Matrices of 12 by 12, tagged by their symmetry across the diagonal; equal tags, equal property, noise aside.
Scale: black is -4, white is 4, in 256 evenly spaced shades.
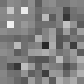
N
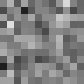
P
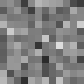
P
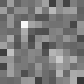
N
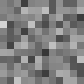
P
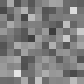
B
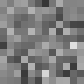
N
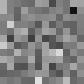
B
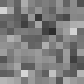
B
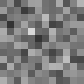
N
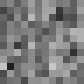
B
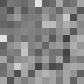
N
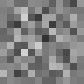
P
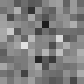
P
